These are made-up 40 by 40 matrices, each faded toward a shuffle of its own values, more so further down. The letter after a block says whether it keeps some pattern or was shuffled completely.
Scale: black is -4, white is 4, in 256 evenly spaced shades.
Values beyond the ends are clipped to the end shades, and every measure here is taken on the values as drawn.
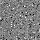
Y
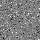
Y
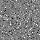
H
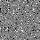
H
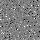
Y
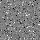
H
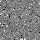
Y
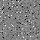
H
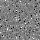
H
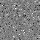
H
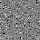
H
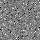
Y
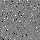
Y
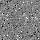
Y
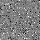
H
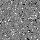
H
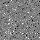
H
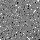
Y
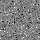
Y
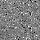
H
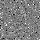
H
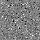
H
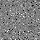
H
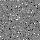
Y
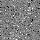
H
